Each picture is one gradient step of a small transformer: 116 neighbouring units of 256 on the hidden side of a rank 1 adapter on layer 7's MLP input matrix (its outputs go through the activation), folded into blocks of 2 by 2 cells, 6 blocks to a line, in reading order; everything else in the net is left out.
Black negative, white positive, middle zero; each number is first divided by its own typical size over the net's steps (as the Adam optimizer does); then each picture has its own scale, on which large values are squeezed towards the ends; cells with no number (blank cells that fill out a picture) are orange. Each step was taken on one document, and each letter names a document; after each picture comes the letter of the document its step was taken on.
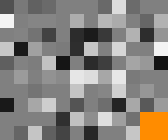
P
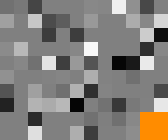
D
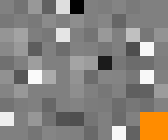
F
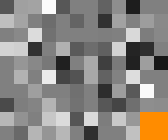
P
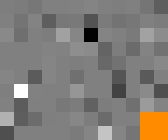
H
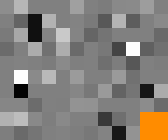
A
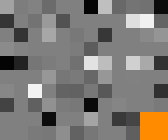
D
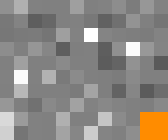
A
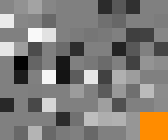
P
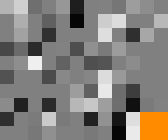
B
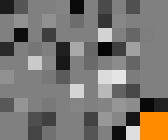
B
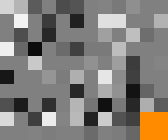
B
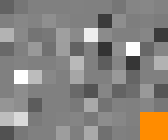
A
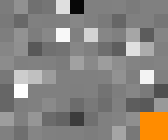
F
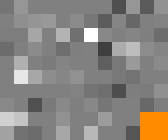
A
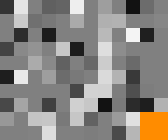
B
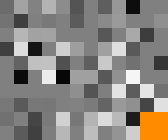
P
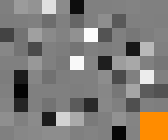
F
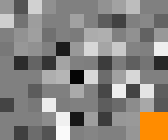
P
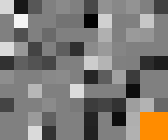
B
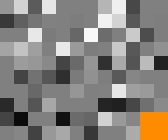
P
